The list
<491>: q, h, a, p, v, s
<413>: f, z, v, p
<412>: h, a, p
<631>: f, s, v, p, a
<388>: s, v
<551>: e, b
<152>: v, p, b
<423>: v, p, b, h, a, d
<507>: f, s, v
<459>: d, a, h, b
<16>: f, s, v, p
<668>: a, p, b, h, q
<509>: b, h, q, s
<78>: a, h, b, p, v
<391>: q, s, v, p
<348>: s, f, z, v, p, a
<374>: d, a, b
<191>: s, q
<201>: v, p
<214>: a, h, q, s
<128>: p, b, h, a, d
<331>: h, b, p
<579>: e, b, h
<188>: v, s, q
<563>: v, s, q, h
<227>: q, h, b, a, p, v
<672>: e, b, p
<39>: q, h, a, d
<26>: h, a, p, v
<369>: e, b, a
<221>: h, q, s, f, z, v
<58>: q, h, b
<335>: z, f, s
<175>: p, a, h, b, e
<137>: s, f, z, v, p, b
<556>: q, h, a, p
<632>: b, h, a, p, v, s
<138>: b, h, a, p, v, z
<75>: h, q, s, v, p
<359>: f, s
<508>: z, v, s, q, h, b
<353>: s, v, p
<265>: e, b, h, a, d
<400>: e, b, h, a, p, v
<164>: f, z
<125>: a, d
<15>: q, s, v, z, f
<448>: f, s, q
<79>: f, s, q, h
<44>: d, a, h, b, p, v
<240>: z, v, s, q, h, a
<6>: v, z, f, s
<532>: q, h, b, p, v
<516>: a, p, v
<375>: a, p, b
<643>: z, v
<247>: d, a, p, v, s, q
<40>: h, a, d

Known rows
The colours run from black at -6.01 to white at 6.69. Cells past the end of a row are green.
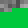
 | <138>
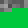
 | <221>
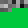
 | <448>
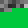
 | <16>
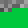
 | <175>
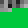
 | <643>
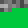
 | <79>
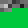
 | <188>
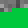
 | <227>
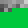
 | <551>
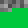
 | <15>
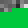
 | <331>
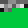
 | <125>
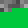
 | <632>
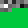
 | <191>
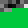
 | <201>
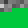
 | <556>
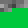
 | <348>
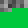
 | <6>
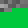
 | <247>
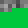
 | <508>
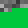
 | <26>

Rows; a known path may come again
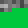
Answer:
<79>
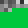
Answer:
<164>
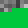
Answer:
<78>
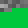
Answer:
<247>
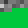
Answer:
<556>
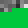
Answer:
<331>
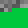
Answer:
<400>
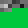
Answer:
<188>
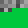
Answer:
<579>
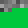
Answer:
<128>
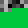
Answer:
<388>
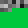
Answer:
<448>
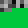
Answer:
<359>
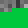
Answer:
<532>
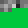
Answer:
<58>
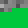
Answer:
<668>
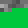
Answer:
<491>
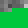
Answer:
<137>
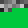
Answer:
<40>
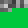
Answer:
<335>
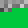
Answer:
<369>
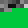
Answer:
<353>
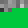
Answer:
<374>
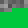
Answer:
<221>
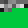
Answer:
<125>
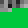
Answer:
<643>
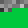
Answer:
<265>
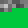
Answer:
<509>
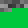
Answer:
<391>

